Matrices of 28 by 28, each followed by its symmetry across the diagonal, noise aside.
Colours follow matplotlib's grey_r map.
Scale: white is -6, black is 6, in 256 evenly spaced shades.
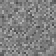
symmetric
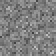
symmetric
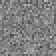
neither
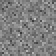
symmetric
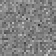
neither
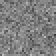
neither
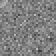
symmetric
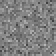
symmetric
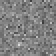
neither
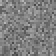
neither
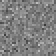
neither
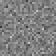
symmetric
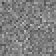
symmetric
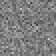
neither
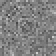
symmetric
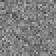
neither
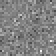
symmetric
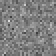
neither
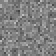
symmetric
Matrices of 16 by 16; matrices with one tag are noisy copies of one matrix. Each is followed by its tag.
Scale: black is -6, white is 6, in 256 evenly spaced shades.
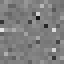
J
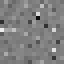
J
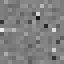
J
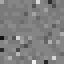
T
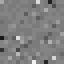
T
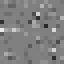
J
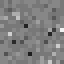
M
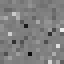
M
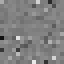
T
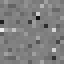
J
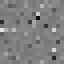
J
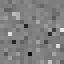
M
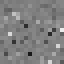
M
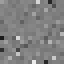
T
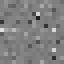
J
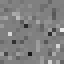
M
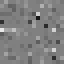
J
